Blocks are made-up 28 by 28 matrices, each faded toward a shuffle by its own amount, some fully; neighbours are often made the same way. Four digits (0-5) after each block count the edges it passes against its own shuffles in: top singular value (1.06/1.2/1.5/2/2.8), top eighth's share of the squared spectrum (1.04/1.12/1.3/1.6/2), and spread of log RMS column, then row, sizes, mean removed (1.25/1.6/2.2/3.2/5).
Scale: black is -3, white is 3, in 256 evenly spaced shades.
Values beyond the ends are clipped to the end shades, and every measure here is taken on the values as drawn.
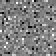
0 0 0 0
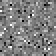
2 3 1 0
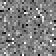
0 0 0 0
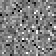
1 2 0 0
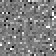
0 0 0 0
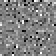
1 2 1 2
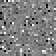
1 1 0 0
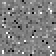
0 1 0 1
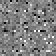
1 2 0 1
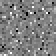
1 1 0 0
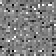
1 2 0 1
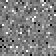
0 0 0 0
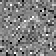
0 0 0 0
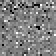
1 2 0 1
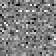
2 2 0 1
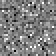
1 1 0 0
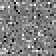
0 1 0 0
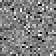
2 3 1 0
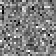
2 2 0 0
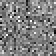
1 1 1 0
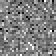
2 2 0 0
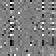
4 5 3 1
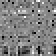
3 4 1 2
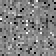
1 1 0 0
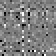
4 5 2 2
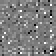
3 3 1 1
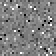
0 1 0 0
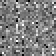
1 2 2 0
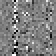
2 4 3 0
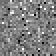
0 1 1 0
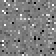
0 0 0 0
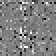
2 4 2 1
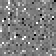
1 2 0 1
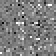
2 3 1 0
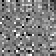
4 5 2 2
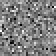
0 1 0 0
